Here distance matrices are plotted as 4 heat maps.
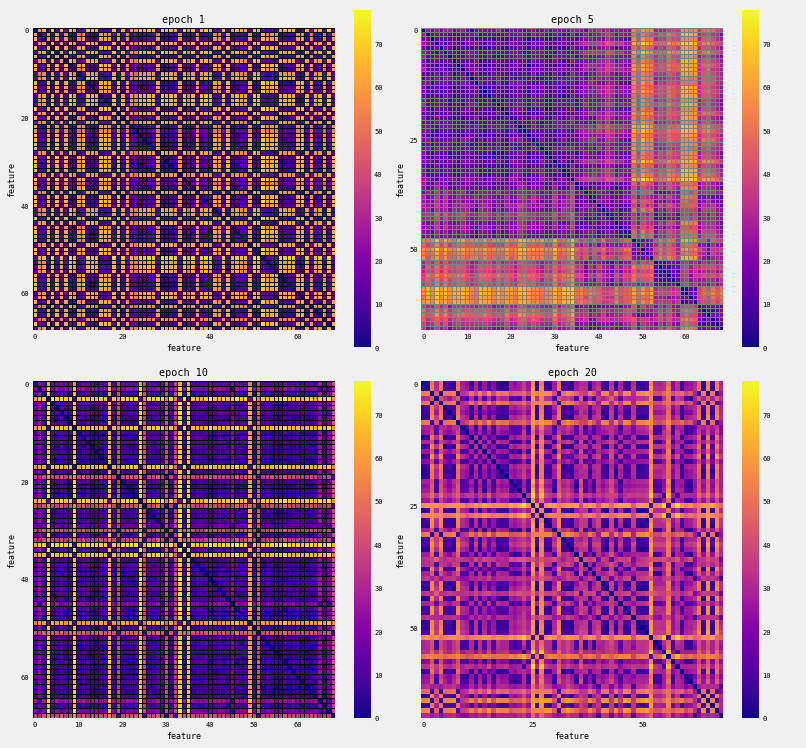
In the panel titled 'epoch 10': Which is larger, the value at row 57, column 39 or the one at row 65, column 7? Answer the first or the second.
the second
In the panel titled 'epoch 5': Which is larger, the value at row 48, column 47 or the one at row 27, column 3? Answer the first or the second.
the first
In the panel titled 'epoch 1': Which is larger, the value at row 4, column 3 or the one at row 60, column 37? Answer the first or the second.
the first
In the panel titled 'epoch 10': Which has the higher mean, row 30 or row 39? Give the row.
30
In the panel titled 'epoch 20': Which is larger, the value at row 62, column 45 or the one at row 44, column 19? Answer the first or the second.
the first
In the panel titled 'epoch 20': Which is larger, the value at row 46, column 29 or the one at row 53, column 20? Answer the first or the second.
the second
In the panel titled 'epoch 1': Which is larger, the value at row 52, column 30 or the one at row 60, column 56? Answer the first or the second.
the first
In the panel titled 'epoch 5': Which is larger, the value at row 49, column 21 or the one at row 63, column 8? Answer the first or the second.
the first
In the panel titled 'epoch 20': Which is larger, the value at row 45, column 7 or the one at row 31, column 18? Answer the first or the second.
the second
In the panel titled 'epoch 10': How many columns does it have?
69
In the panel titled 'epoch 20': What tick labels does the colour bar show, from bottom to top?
0, 10, 20, 30, 40, 50, 60, 70
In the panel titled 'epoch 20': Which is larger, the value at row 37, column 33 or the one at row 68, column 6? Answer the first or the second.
the first
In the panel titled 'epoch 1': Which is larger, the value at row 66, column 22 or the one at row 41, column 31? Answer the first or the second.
the second
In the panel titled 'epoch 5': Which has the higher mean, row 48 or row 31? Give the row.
48
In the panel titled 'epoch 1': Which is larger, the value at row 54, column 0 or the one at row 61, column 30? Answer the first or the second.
the second
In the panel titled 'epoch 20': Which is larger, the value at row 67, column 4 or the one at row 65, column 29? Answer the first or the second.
the second
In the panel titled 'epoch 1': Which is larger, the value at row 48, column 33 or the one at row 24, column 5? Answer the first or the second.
the second
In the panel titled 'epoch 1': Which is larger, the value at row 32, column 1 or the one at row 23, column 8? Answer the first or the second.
the second
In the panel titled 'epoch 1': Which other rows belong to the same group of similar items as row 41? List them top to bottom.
0, 3, 5, 7, 10, 11, 15, 16, 17, 19, 21, 28, 33, 37, 42, 44, 49, 52, 53, 54, 55, 60, 61, 63, 66, 68
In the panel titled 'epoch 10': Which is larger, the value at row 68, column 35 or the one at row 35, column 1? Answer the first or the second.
the second
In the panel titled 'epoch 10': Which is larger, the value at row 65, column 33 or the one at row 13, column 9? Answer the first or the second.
the first
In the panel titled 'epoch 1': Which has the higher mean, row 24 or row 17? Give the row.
17
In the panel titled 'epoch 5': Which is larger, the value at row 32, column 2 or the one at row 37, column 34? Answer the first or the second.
the second
